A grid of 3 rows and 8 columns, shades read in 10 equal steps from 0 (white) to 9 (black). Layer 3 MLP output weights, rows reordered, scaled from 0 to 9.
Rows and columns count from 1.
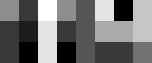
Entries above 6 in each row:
2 3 5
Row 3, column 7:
7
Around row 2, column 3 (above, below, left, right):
0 1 8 7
